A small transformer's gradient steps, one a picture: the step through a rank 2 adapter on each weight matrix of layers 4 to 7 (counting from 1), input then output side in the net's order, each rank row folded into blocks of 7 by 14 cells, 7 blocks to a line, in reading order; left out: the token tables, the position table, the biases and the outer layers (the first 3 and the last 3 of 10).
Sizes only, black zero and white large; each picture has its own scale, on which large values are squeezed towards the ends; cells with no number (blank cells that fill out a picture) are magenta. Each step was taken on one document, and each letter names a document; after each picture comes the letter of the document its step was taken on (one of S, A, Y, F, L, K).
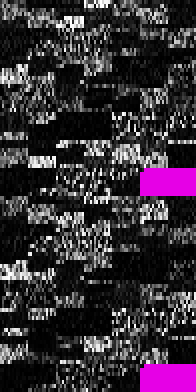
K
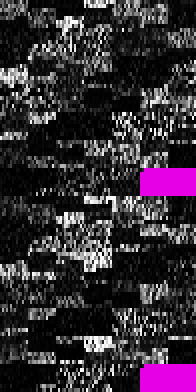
K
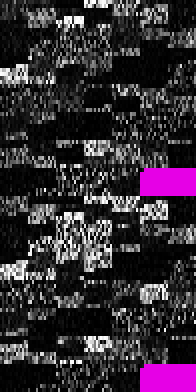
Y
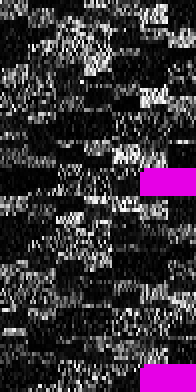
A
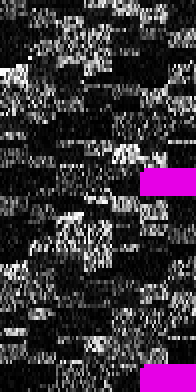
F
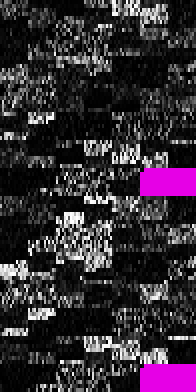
K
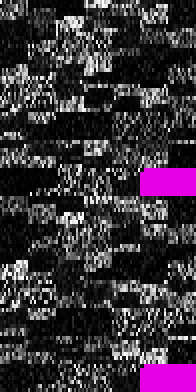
A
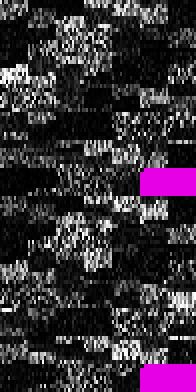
A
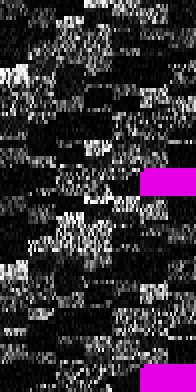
Y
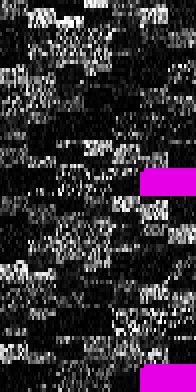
F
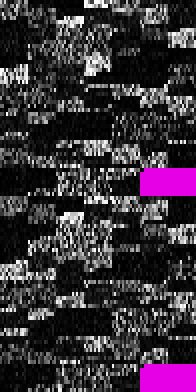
F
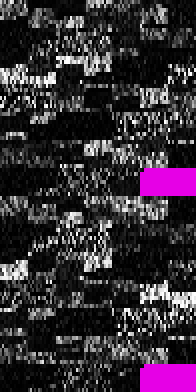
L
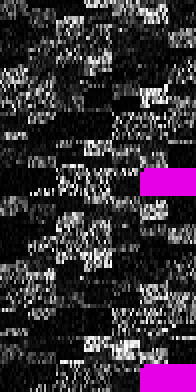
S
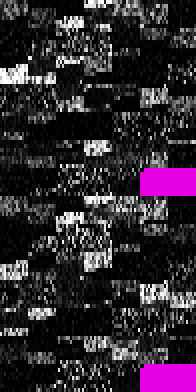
L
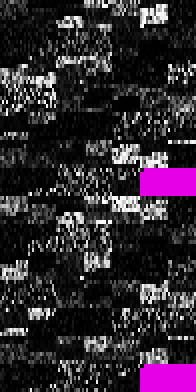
L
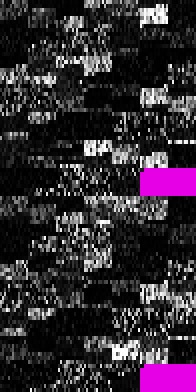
L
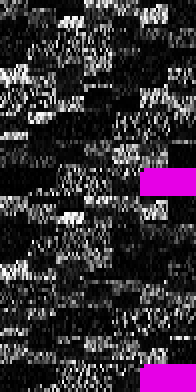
A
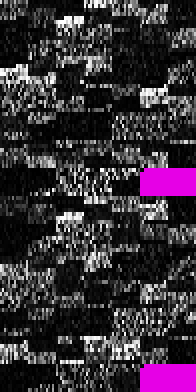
S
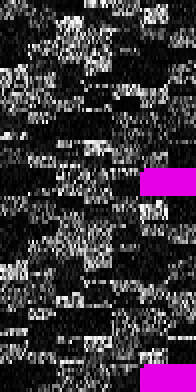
F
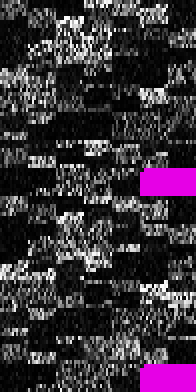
F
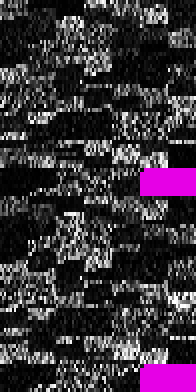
A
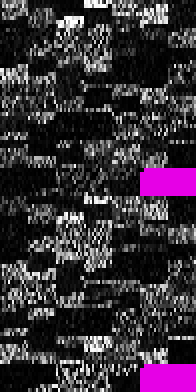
Y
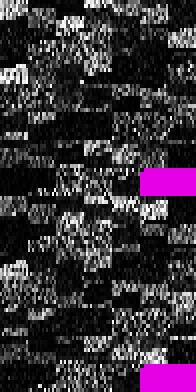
A
